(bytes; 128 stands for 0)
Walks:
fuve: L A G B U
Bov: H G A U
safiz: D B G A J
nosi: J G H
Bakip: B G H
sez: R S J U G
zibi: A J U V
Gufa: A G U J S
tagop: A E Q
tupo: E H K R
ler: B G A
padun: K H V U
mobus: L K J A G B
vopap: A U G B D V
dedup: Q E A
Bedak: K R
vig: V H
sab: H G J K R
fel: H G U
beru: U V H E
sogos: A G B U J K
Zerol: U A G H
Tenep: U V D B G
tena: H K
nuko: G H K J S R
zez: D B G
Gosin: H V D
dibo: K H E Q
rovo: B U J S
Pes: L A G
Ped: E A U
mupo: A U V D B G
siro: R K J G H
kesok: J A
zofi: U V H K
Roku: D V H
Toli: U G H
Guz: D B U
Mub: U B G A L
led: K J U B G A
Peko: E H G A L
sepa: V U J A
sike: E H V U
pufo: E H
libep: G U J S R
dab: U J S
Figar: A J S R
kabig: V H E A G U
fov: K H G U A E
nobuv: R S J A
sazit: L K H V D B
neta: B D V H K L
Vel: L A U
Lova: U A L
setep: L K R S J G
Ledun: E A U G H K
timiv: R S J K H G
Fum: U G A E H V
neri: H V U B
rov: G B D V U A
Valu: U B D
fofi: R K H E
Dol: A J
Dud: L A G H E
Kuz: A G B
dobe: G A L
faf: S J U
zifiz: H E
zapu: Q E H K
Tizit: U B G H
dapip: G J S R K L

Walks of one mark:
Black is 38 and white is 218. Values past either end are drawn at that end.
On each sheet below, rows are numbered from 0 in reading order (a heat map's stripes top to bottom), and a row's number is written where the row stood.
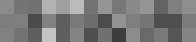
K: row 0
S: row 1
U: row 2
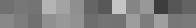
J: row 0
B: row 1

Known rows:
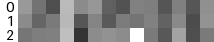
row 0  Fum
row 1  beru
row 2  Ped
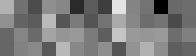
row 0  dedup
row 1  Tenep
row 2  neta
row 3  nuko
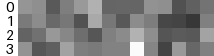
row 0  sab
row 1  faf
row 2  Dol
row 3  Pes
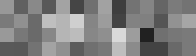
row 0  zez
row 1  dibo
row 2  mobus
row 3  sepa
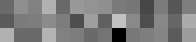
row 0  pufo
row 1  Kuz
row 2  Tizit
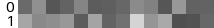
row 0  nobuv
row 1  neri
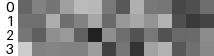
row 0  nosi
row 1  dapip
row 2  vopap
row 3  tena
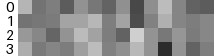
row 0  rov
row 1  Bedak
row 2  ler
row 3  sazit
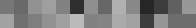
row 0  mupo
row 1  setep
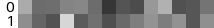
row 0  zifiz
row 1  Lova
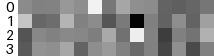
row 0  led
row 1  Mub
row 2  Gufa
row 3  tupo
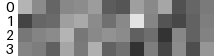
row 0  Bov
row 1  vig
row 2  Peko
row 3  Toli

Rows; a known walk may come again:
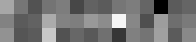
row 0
zapu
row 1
Dud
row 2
Zerol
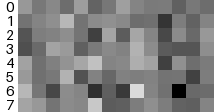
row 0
Guz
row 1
Peko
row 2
sogos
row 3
Figar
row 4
setep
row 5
zofi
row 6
dedup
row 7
fel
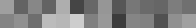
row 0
safiz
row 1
dibo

